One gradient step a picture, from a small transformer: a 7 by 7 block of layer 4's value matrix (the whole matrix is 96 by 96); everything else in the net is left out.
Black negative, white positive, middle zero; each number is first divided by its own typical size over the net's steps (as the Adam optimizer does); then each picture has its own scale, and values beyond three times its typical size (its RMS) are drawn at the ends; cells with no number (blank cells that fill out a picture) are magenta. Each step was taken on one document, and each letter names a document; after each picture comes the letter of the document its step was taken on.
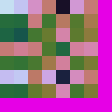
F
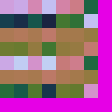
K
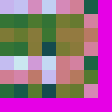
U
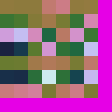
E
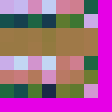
K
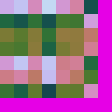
K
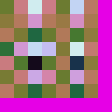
F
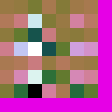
F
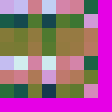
U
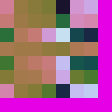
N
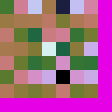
F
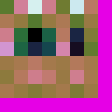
F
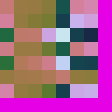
N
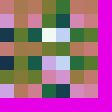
N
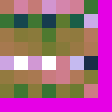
U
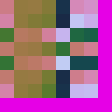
N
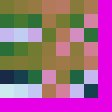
E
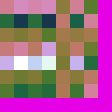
U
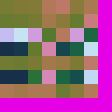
E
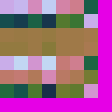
K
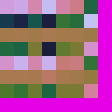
K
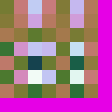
F
